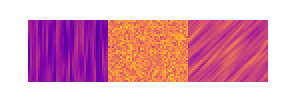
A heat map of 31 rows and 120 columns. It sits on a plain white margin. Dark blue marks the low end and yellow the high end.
It is made of 1 by 3 panels. Panel 1,1: low, streaked downward. Panel 1,2: high, fine-grained. Panel 1,3: middling, slanting up to the right.
